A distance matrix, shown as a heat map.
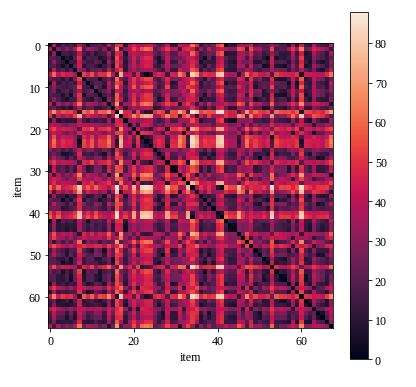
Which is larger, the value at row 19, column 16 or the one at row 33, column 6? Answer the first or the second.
the first
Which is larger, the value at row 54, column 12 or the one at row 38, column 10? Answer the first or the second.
the second
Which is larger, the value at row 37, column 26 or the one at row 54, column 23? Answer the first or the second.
the second
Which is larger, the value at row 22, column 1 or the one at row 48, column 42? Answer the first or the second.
the first
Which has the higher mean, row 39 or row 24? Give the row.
24
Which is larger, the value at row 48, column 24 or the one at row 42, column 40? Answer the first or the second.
the second
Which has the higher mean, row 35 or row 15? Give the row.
35
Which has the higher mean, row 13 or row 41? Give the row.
41
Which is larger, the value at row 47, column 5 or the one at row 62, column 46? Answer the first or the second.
the second
